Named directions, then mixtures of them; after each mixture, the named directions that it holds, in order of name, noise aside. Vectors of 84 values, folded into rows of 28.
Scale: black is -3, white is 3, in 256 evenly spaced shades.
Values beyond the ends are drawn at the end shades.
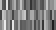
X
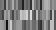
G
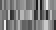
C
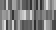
C, G, X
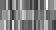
C, X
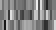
C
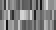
C, G, X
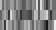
C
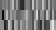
C, G, X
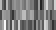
C, X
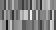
G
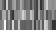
C, X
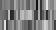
C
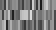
C, G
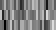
C, G, X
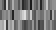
G, X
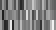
G, X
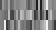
C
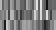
C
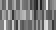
C, X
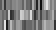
C, G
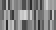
G, X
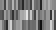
G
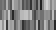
C, G, X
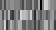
C, G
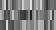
G, X
